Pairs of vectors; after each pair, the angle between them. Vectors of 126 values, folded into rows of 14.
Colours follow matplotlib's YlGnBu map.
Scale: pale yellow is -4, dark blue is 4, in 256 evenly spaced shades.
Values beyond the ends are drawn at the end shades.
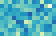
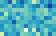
partly opposed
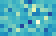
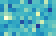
orthogonal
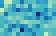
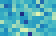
partly opposed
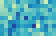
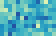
nearly parallel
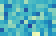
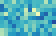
partly opposed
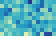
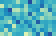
nearly parallel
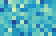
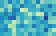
partly opposed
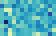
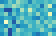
nearly opposite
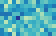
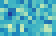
orthogonal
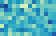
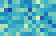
orthogonal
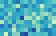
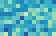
partly aligned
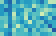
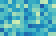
orthogonal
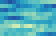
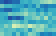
nearly parallel
